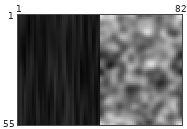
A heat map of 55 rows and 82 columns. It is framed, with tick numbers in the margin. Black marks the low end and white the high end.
It is made of 1 by 2 panels. Panel 1,1: very low, streaked downward, faint in contrast. Panel 1,2: middling, blotchy, strong in contrast.
